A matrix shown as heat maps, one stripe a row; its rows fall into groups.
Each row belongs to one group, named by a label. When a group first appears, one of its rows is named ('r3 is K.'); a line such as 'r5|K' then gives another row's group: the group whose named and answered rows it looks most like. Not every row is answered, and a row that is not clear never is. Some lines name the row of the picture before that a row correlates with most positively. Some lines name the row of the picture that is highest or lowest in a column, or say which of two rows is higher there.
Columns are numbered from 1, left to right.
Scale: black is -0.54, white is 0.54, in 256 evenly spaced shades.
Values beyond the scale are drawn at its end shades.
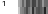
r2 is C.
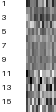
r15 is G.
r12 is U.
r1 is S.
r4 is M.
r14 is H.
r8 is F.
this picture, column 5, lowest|3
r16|M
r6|H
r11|H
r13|G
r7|F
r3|C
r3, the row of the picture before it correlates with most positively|1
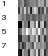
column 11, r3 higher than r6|Yes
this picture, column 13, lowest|2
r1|F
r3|C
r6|S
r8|S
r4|S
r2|G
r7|U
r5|H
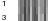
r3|F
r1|F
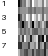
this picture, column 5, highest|3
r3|H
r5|F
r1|H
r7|S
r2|M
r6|G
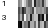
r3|G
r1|M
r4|S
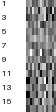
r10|G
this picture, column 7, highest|4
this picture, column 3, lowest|15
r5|M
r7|F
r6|H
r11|U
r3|S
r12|S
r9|F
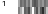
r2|M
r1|F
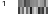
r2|G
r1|F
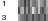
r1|F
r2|M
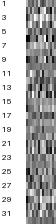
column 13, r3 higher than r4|Yes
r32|C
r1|F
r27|U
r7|H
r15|H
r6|S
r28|M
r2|G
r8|M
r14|G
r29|H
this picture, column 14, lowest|6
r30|G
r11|M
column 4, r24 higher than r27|No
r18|H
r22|G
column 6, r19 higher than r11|Yes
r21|G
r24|F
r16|H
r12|C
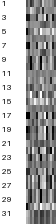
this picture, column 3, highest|14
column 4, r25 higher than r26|No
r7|S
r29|U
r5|H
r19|S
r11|M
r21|C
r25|S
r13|U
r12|M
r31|C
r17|S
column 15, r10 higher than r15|No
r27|G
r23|U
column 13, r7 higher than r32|Yes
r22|G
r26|G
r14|M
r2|M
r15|H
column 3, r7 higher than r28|Yes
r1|U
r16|C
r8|F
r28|U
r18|F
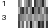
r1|M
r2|U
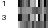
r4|C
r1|S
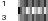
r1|C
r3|C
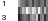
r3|S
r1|C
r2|H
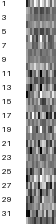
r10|H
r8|U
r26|H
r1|H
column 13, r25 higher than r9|Yes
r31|S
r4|H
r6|M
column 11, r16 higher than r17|Yes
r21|G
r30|H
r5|C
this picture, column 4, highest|17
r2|C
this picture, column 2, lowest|31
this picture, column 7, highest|15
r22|U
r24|M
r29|U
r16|M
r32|C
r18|F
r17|G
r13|U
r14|H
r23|F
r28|U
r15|F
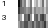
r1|H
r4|C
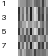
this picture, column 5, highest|4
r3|G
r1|M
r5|G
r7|G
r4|H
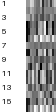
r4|S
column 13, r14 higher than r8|No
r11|G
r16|H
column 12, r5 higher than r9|Yes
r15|S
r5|S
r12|G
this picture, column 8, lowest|10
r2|M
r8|S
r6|H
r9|C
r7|C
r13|U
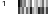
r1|H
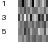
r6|C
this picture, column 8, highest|3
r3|G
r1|U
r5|F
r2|F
